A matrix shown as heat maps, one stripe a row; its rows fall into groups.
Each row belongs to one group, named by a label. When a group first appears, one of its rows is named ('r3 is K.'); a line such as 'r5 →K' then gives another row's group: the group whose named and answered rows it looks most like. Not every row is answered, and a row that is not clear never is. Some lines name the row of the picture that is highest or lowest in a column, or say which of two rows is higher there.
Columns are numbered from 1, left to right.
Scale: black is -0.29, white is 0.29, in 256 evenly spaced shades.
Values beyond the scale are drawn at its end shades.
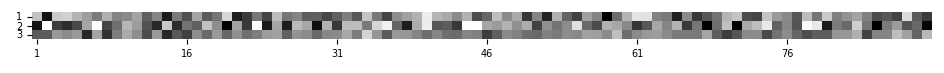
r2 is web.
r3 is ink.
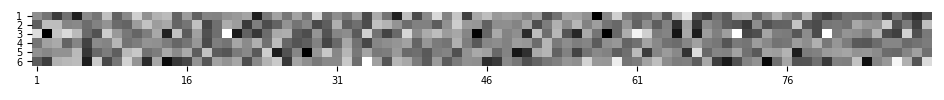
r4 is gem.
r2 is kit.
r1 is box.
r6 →ink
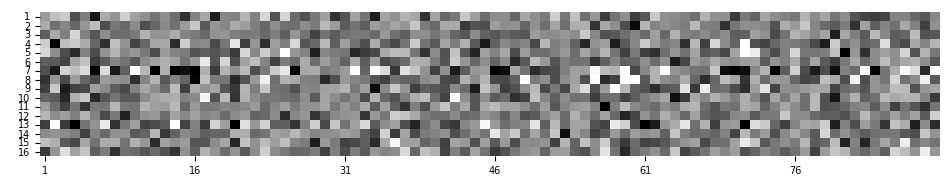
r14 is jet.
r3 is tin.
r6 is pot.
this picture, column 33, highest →13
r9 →web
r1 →gem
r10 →pot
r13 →web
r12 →kit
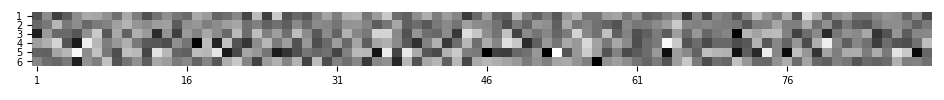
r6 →box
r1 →web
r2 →gem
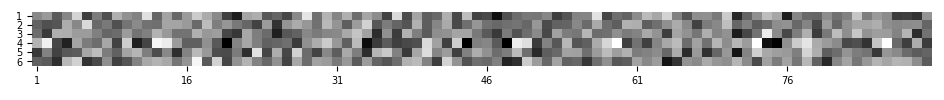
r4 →web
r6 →pot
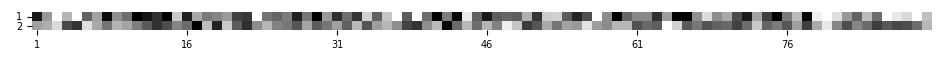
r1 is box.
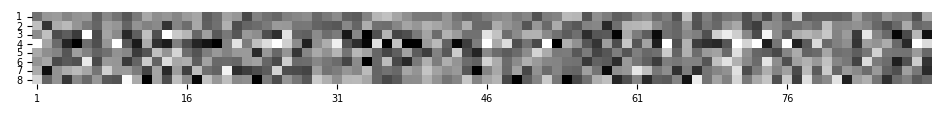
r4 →jet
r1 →kit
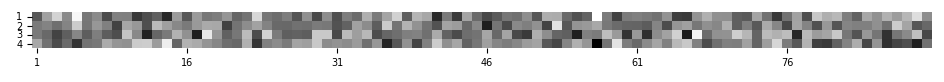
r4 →box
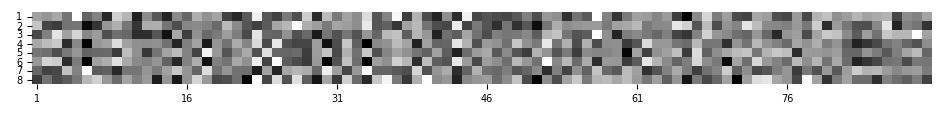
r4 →gem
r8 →web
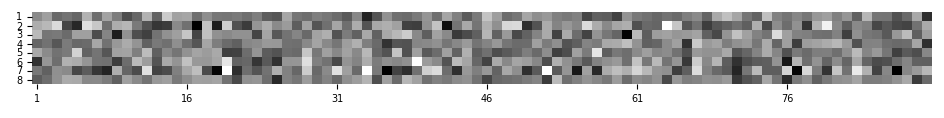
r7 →jet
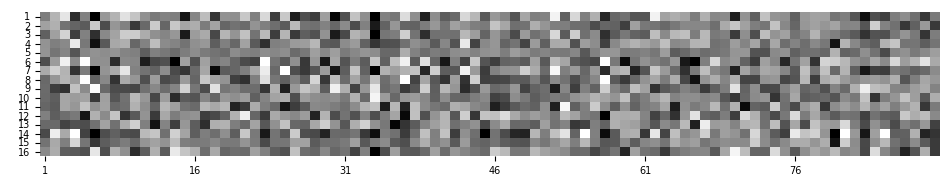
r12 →box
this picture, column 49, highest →7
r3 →gem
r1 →gem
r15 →tin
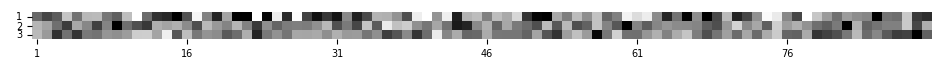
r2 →kit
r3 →box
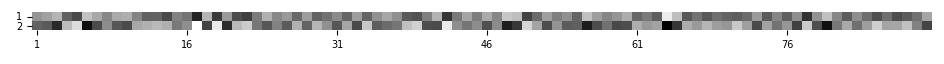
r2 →pot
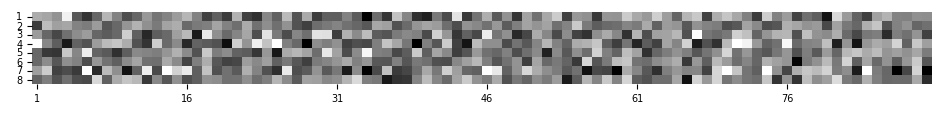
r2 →tin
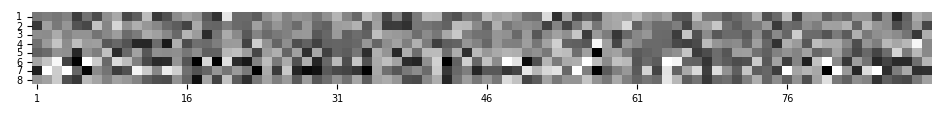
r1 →jet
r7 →tin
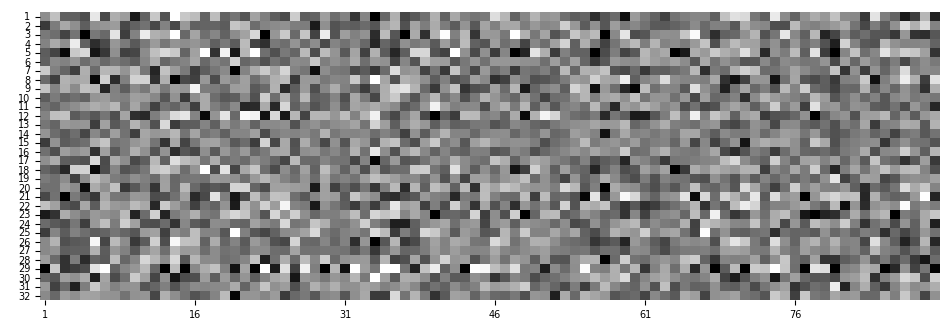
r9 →kit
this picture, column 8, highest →3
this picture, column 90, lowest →29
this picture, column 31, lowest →29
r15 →web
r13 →ink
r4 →tin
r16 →ink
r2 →box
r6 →jet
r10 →web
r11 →web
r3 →box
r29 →web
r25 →jet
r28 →box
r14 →box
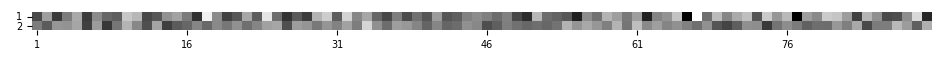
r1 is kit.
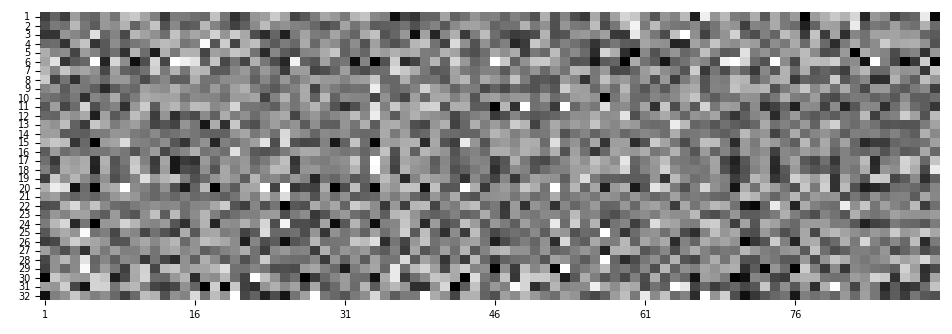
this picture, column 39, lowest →20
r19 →tin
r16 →jet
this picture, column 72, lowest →22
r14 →jet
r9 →tin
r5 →kit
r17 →ink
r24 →gem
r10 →box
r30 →tin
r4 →pot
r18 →ink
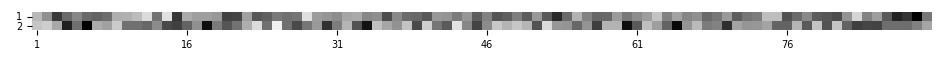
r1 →box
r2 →gem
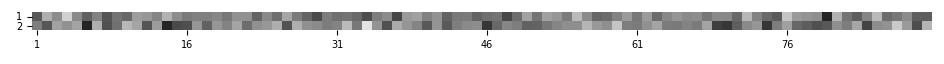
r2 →ink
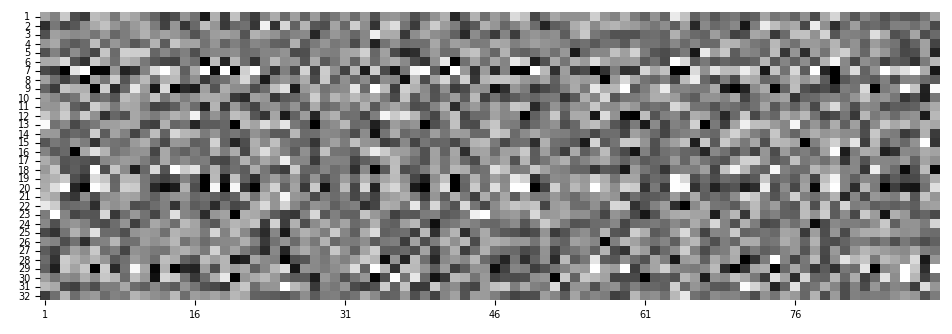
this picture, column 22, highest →7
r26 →box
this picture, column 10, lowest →18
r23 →web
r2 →web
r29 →ink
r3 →tin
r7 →pot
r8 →box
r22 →gem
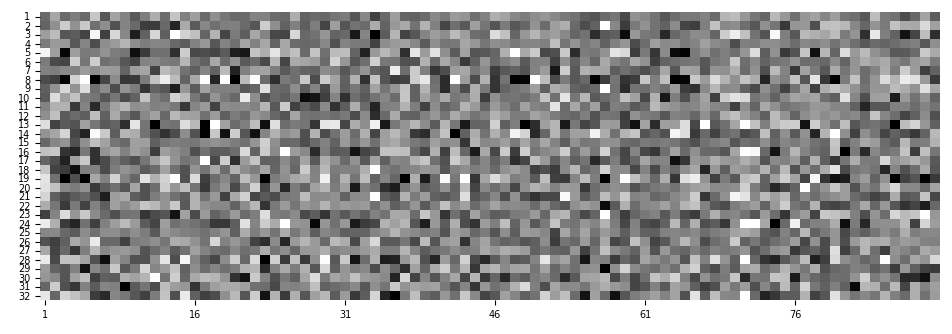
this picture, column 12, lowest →13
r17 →pot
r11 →gem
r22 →box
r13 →kit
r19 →box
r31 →kit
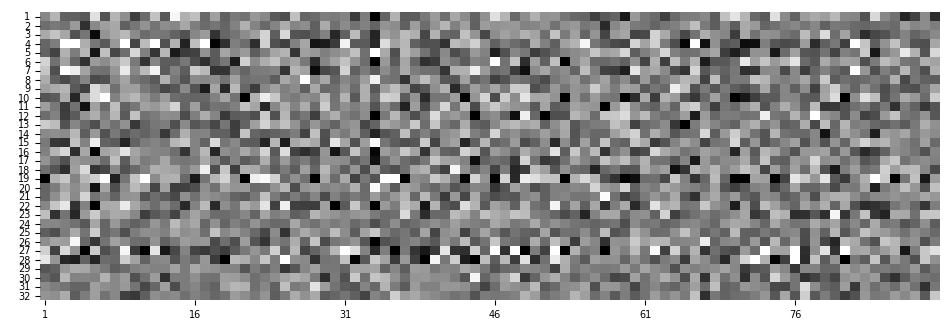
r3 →gem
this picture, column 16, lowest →19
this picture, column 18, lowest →4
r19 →tin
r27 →jet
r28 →jet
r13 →gem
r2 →box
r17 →web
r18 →pot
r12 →web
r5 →ink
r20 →ink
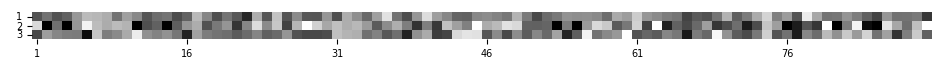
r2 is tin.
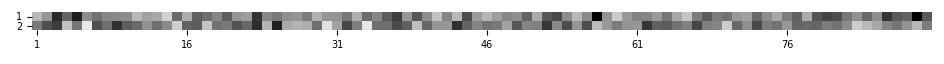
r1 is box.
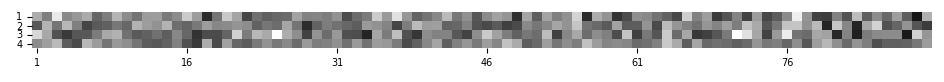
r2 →tin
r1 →kit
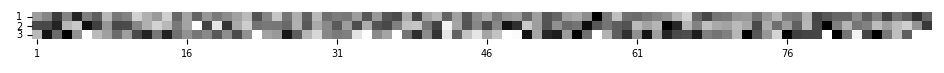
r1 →box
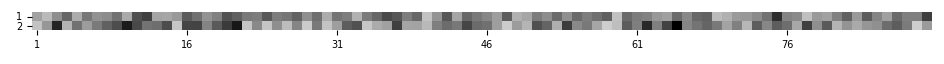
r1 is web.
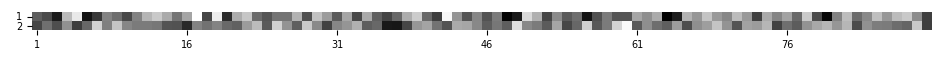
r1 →pot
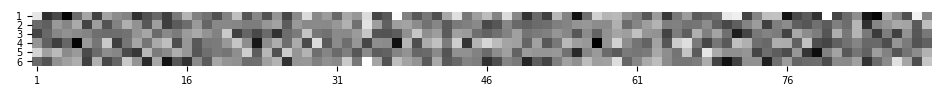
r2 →ink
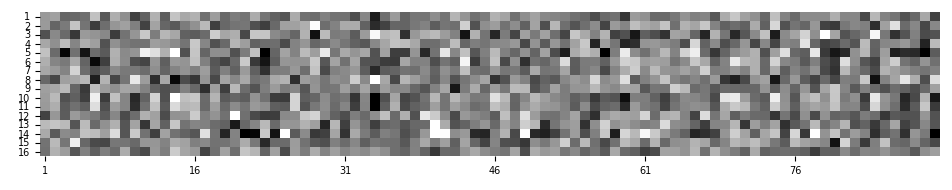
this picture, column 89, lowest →5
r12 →jet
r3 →tin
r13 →web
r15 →tin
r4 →kit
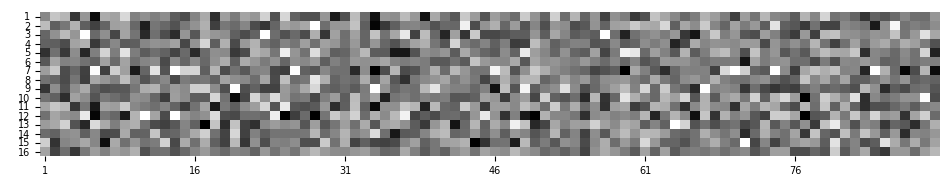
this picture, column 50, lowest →12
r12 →kit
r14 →jet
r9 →jet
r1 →gem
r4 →pot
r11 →gem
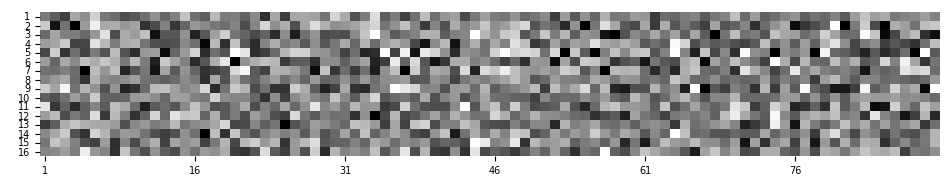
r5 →jet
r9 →kit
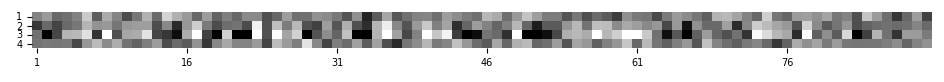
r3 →web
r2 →web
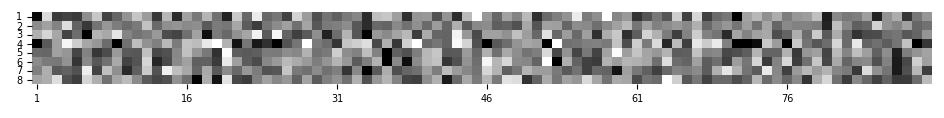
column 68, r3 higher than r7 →Yes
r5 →jet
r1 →web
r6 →jet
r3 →gem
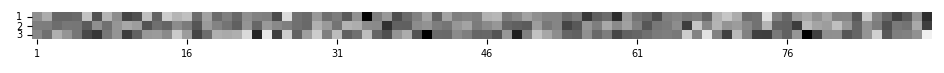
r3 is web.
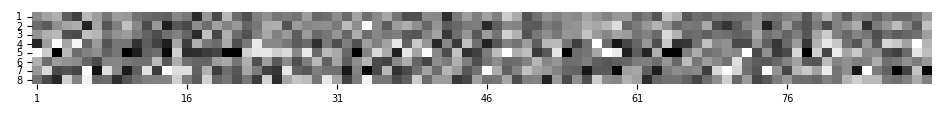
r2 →ink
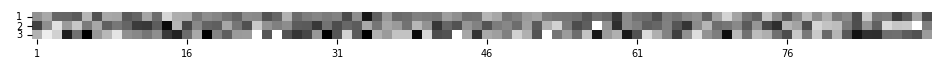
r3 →gem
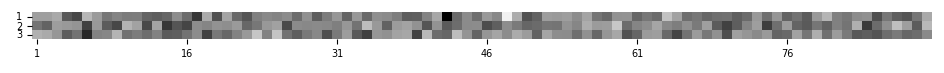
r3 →gem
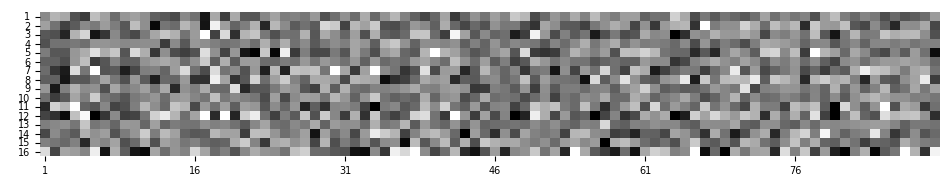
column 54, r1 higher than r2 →Yes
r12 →pot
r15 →box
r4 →web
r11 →tin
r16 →kit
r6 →pot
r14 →tin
